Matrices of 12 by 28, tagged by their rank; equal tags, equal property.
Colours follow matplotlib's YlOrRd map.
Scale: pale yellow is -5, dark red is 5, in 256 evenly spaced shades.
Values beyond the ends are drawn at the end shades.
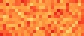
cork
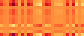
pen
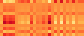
pen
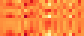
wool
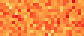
cork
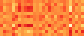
wool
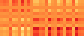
pen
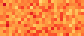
cork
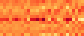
wool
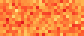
cork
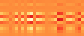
pen
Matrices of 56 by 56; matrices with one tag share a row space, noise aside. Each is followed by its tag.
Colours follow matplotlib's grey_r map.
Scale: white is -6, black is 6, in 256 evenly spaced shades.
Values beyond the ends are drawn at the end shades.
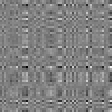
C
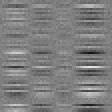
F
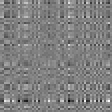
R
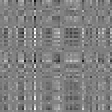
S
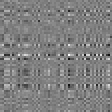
R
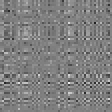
R
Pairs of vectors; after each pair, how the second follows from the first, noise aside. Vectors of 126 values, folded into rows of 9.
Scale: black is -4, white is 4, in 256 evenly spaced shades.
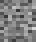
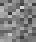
shuffled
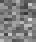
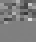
partly zeroed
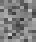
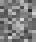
negated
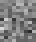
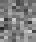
negated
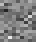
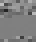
partly zeroed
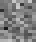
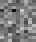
shuffled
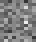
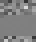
partly zeroed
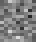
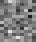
copied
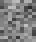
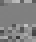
partly zeroed
